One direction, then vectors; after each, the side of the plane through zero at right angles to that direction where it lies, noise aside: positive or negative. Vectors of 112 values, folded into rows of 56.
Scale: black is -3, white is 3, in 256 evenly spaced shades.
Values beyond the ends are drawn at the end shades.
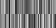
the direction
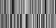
negative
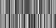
positive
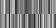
positive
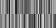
positive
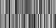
positive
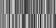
positive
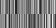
positive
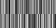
positive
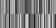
positive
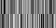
negative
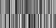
positive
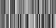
negative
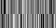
negative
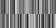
negative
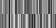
positive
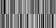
negative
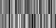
positive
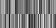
positive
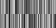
positive
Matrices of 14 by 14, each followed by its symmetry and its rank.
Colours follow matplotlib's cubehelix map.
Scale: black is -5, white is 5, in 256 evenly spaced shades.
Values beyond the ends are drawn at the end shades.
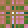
symmetric, rank one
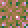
symmetric, rank three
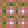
symmetric, rank one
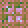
symmetric, rank three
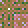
symmetric, rank three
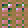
neither, rank one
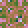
symmetric, rank three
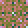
symmetric, rank three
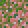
symmetric, full rank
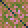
symmetric, full rank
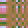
neither, rank one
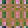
neither, rank one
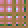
symmetric, rank one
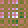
symmetric, rank one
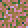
symmetric, full rank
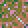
symmetric, full rank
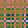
neither, rank one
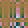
neither, rank one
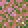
symmetric, full rank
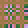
symmetric, rank one
